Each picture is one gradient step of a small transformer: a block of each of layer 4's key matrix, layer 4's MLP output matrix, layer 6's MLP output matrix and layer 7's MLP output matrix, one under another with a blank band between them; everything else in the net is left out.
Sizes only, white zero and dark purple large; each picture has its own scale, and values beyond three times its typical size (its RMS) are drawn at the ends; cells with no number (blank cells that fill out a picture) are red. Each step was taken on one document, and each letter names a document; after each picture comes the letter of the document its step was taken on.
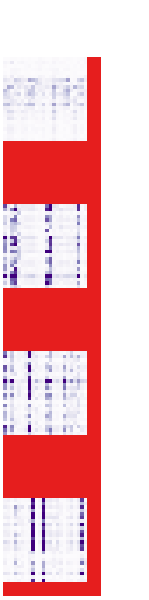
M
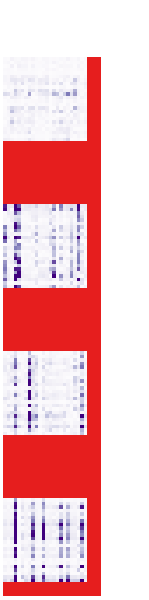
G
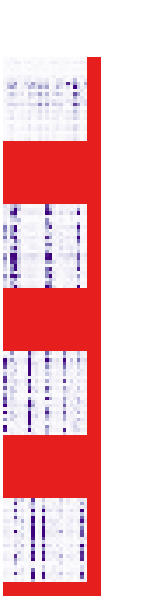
M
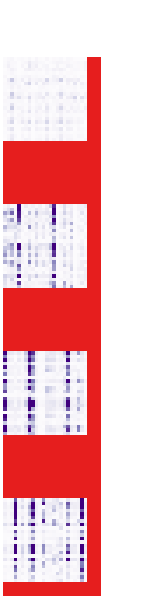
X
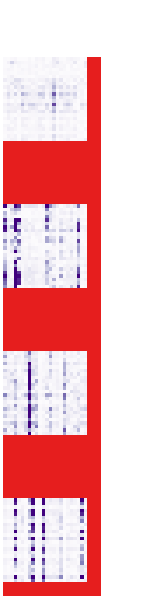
M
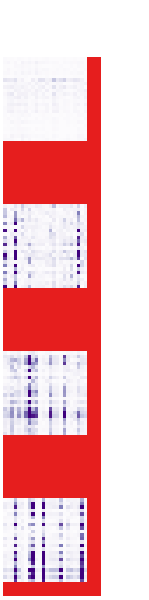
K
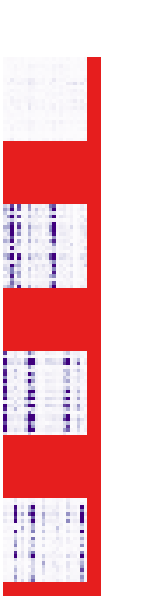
X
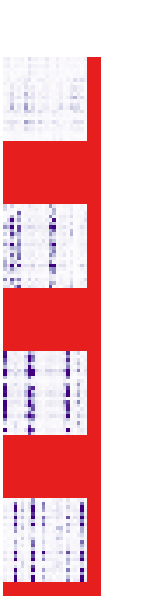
X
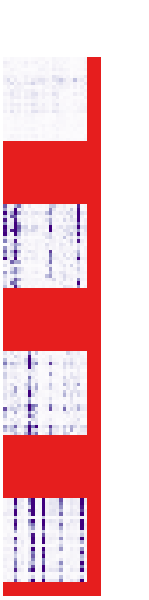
M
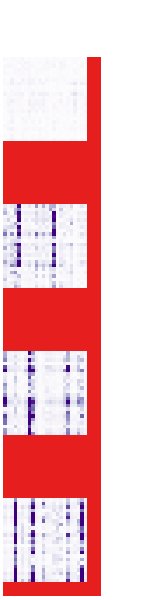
X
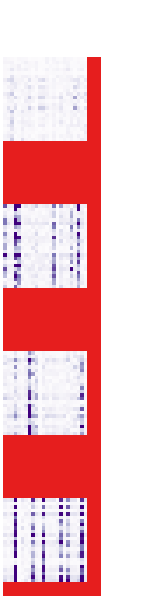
G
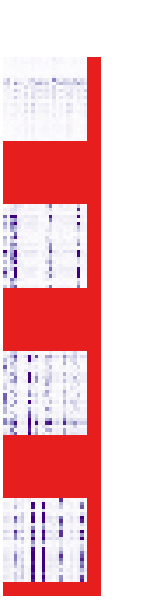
K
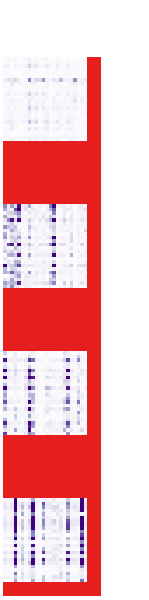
X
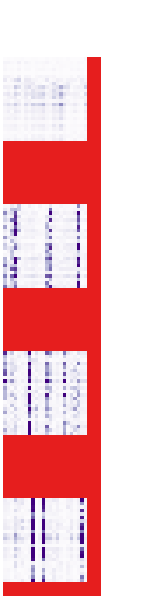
M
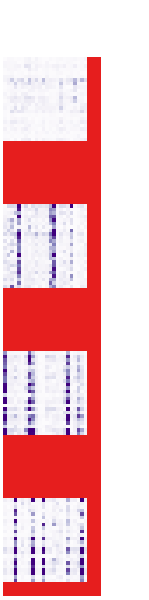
X
